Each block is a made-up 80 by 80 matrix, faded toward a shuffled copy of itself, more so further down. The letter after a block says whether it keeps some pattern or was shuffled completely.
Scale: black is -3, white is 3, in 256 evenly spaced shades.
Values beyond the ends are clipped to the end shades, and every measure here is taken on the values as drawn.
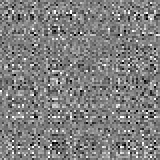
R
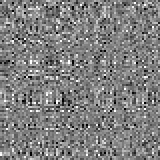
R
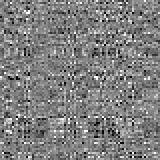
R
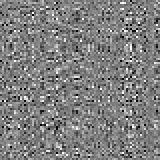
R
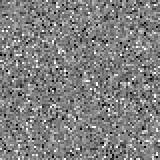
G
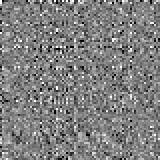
R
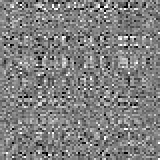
R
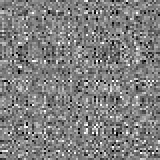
R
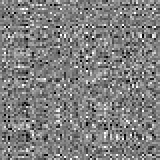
R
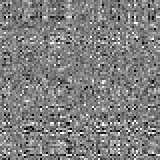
R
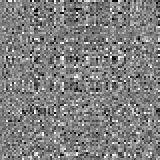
R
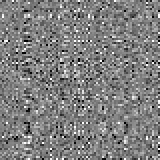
R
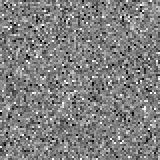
G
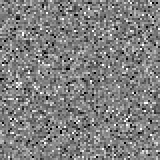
G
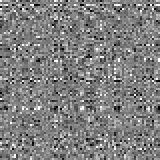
R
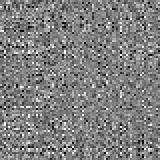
R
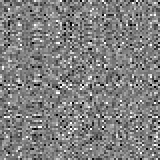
R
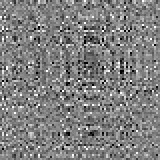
R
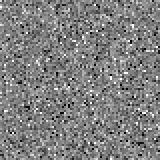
G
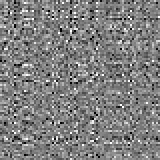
R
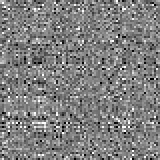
R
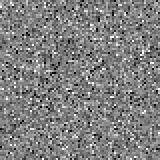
G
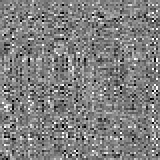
R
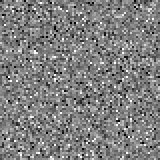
G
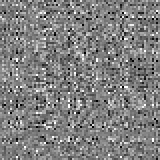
R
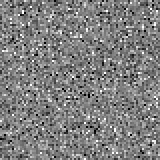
G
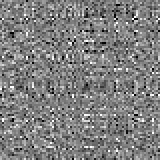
R
